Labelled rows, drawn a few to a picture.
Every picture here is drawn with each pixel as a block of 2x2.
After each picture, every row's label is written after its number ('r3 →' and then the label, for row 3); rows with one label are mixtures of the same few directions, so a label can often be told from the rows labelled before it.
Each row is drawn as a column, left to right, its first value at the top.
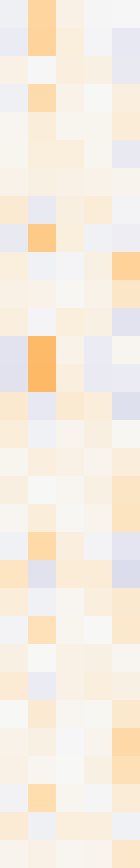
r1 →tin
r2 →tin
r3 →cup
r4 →tin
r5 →cup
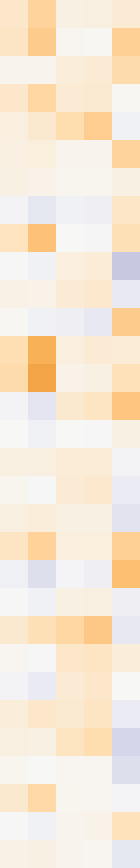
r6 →tin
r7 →tin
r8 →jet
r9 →jet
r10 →cup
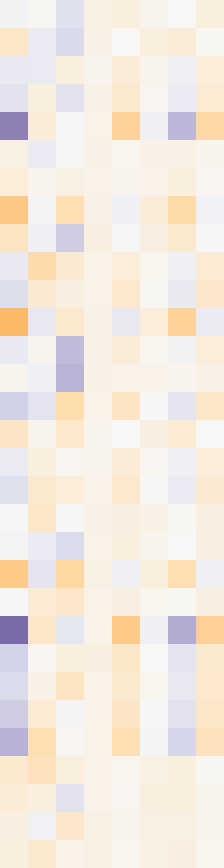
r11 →jet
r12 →cup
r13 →tin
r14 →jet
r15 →jet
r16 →jet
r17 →jet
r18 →jet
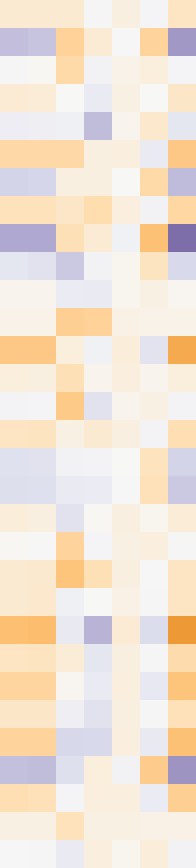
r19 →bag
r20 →bag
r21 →cup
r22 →jet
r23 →bag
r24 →bag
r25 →bag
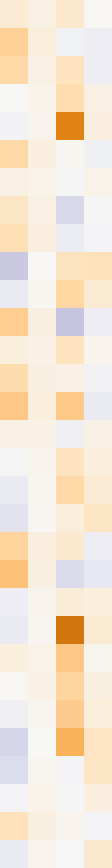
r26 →cup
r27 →cup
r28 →jet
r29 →cup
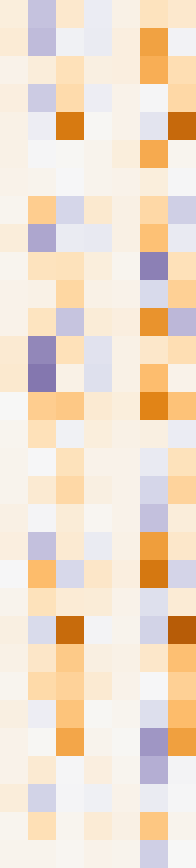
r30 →tin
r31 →tin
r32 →jet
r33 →tin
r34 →cup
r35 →cup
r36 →jet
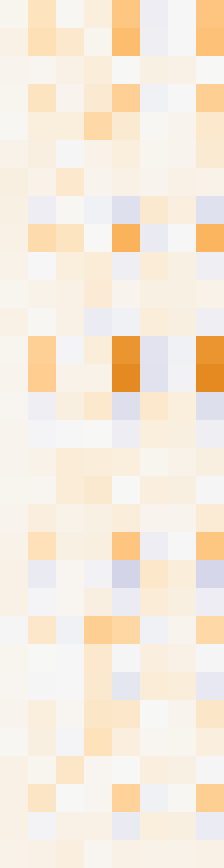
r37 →jet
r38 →tin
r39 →bag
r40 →jet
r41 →tin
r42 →tin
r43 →tin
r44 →tin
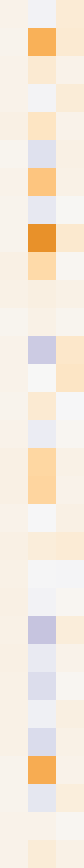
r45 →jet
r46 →bag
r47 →tin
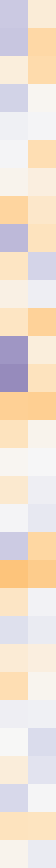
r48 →tin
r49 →cup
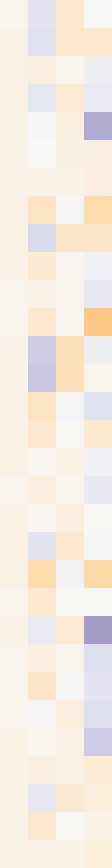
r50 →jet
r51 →tin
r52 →tin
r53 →jet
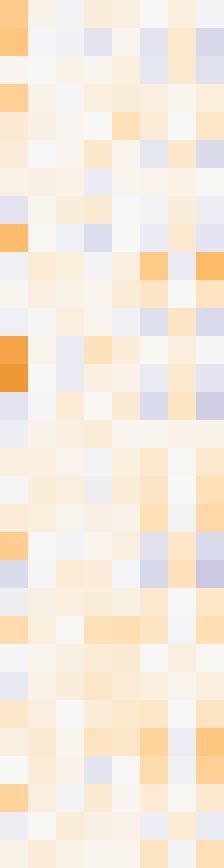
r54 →tin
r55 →cup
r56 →tin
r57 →bag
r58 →jet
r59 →cup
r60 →cup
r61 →cup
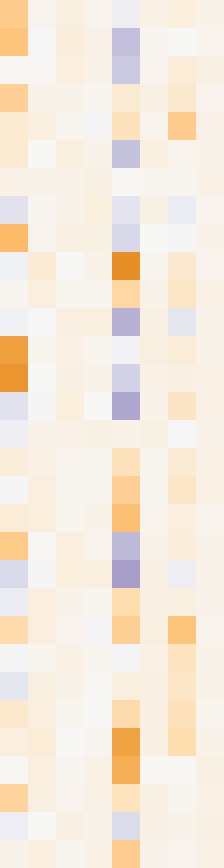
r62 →tin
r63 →cup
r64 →cup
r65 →jet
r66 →cup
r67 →bag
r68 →jet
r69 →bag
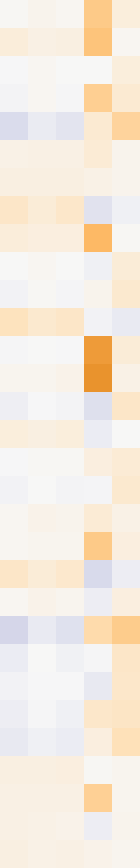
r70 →jet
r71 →jet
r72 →jet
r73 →tin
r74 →jet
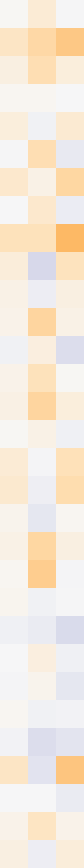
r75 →bag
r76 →cup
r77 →bag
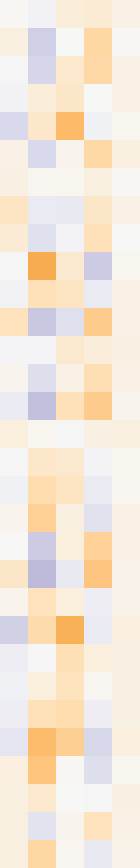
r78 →jet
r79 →cup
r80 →jet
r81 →cup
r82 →bag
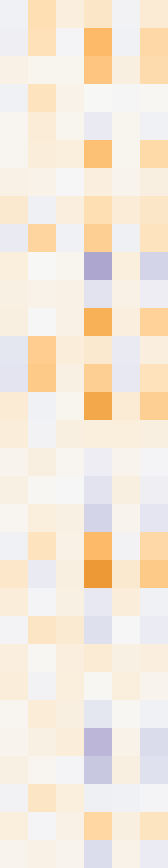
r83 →tin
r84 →tin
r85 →bag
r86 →cup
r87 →tin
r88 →cup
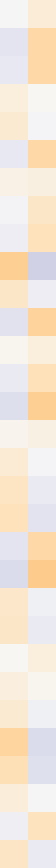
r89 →cup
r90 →cup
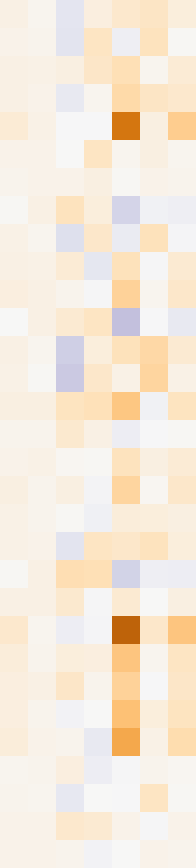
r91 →jet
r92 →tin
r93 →tin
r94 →cup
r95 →jet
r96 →tin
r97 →jet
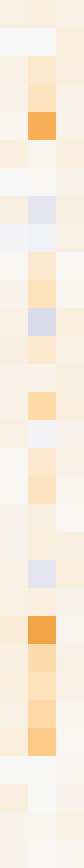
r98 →bag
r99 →jet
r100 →cup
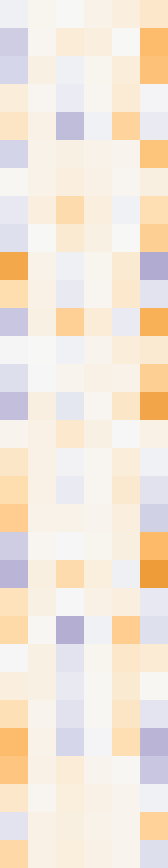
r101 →cup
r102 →tin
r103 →jet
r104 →jet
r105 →jet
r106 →cup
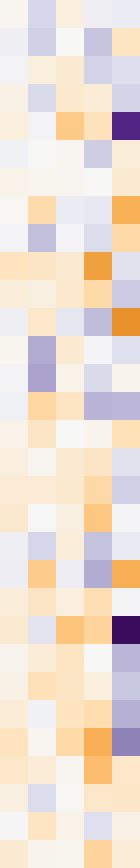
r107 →cup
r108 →tin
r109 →jet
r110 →cup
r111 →jet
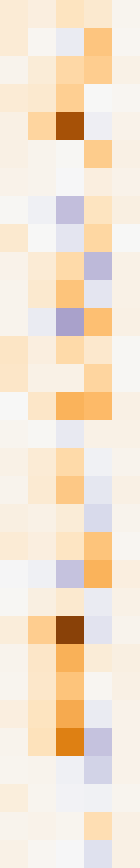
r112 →tin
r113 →jet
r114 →jet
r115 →cup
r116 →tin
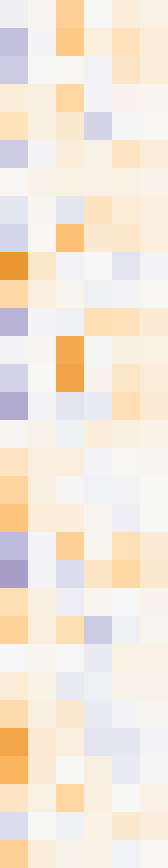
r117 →cup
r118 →cup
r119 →tin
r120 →jet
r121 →cup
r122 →cup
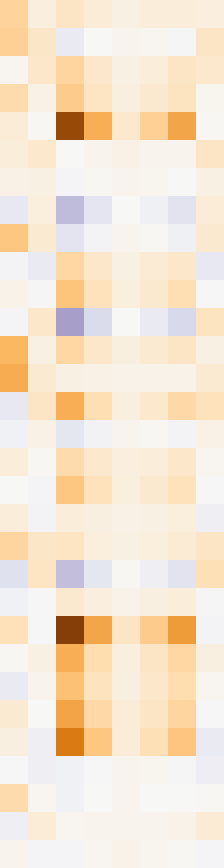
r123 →tin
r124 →cup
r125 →jet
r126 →jet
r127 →jet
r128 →jet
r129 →jet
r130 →cup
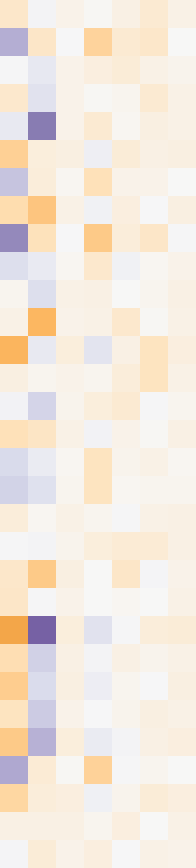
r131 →bag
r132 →jet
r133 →bag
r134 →bag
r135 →cup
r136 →tin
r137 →bag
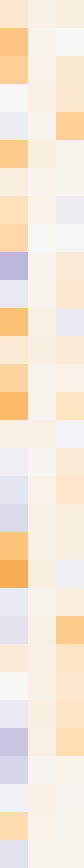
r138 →cup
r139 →bag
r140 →jet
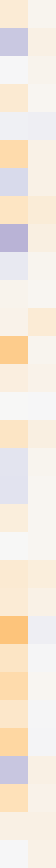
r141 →bag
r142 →jet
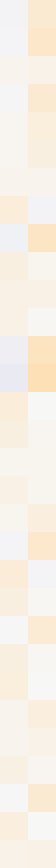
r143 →tin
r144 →tin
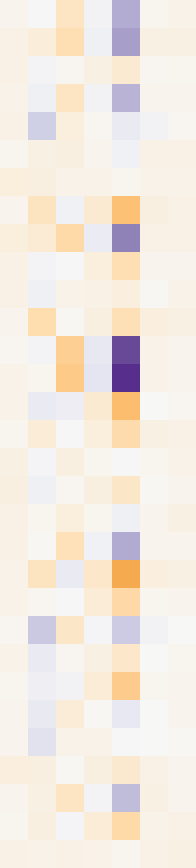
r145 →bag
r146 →jet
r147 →tin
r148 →tin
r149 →tin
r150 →jet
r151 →jet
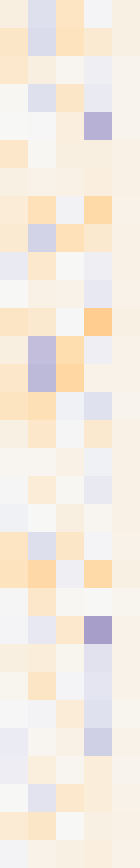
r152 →cup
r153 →tin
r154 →tin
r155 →jet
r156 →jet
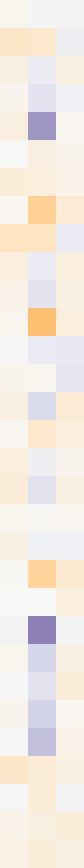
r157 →bag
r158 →jet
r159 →tin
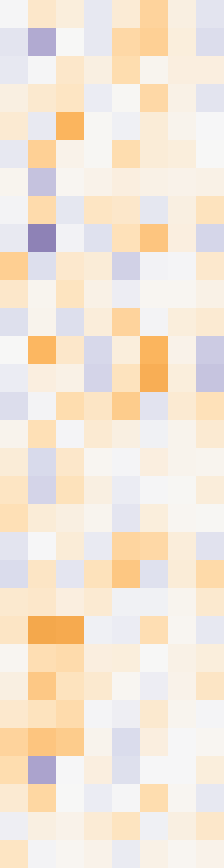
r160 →cup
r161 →bag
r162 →jet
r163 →tin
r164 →cup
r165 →tin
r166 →cup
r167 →tin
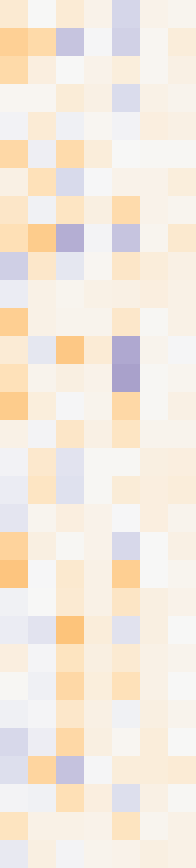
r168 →cup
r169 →bag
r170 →bag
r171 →bag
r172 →tin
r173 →cup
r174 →bag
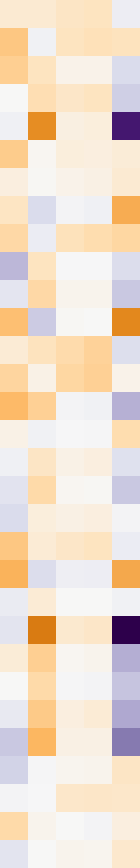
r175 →cup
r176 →jet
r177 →tin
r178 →tin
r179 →jet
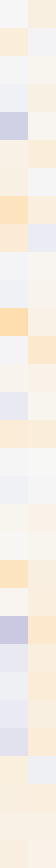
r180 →jet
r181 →bag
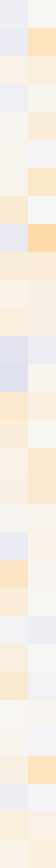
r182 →tin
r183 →bag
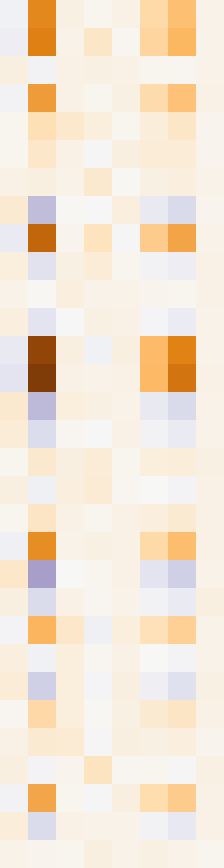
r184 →tin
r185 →tin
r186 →jet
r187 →bag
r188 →bag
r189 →tin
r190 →tin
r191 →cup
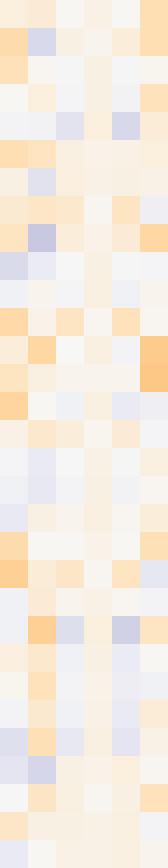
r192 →cup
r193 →bag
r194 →jet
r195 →jet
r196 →jet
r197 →tin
